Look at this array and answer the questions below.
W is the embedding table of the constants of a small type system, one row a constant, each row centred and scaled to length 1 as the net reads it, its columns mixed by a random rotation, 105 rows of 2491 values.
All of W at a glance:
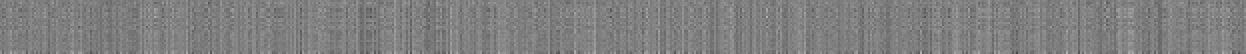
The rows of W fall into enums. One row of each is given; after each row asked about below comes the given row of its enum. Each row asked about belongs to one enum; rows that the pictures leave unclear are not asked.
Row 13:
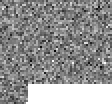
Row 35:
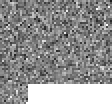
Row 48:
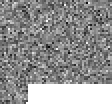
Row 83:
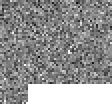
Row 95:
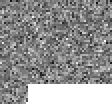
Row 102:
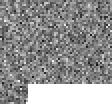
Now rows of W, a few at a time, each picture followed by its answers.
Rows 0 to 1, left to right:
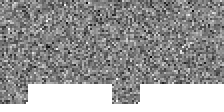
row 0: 48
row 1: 83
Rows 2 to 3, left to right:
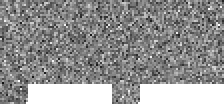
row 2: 102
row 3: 35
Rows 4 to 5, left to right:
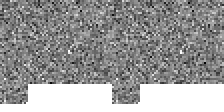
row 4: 83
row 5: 83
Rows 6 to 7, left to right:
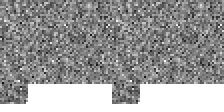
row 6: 102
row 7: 102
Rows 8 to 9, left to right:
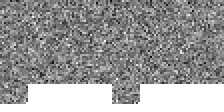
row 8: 95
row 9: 83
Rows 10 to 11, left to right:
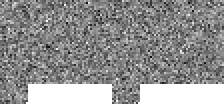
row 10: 48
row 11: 83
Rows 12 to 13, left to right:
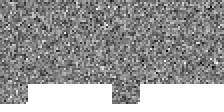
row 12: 35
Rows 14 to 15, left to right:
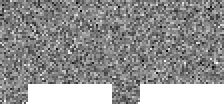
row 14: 83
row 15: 13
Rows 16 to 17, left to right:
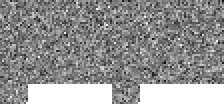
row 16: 35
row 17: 95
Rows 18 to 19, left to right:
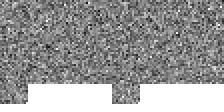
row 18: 48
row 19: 35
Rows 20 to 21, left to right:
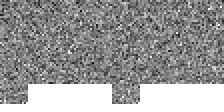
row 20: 83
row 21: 35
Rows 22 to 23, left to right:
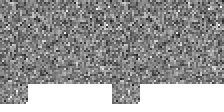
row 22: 35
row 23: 35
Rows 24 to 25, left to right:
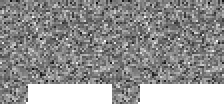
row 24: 95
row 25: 95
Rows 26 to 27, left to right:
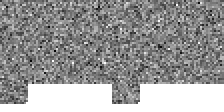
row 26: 13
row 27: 48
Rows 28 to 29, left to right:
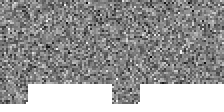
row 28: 48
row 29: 83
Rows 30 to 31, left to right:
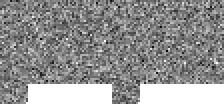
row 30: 95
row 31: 13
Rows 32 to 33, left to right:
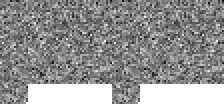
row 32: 95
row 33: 95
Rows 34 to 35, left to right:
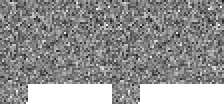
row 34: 35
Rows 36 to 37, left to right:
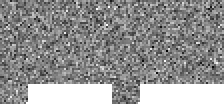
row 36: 35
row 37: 13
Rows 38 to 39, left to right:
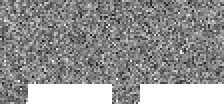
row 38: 102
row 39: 83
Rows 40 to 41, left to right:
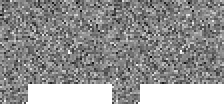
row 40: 83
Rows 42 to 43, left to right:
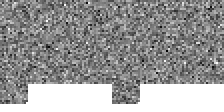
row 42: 48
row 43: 13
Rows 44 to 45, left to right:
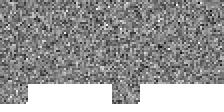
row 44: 35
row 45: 48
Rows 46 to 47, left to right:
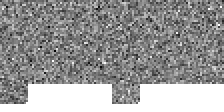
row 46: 13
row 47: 35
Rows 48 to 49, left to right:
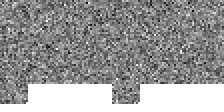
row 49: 83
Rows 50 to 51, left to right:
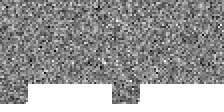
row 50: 13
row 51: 102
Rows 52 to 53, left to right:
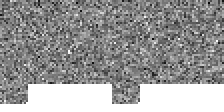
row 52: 83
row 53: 95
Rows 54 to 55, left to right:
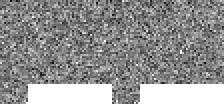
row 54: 95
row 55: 83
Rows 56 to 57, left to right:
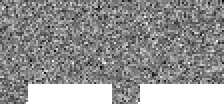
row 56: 13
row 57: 95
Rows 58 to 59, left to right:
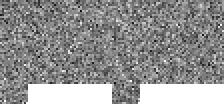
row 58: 83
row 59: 102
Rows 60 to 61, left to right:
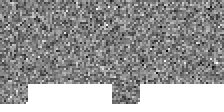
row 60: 35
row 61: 13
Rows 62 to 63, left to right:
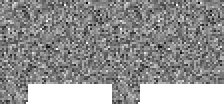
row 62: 48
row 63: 48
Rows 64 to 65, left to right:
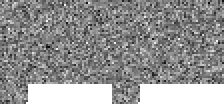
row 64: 48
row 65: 95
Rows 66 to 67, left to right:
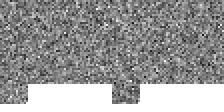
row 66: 35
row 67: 102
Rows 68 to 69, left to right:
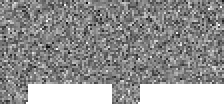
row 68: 48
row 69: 35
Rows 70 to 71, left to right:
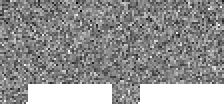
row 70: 83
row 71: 35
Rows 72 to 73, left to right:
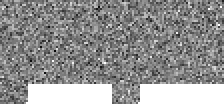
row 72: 13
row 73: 35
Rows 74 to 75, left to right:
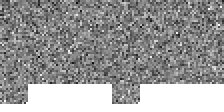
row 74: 83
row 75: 35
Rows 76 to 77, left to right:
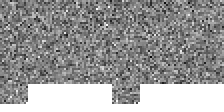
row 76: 35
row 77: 83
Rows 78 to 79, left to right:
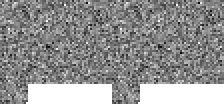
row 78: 48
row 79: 48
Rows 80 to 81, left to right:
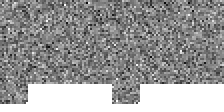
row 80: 48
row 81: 83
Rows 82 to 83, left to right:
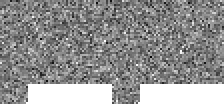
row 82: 95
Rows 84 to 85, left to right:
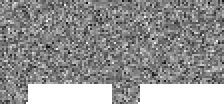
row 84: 48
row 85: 95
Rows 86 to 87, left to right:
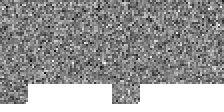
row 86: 13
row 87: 35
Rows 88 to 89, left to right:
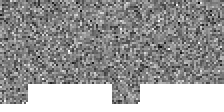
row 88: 83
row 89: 48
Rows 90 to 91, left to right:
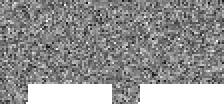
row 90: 48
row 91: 95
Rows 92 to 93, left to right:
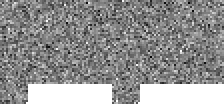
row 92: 48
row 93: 83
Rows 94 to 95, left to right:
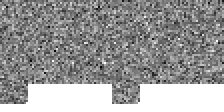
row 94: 13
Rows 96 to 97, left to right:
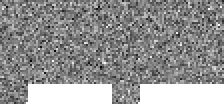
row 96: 13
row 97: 35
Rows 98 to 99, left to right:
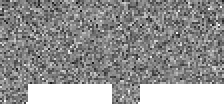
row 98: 83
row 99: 35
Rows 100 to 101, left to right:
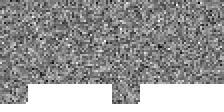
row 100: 95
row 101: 48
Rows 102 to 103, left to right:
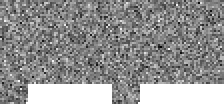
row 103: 48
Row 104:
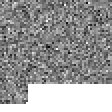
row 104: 48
